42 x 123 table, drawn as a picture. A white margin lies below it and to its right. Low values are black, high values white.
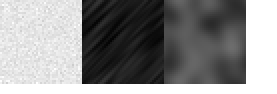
It is made of 1 by 3 panels. Panel 1,1: very high, fine-grained, faint in contrast. Panel 1,2: very low, slanting up to the right, faint in contrast. Panel 1,3: low, smooth.
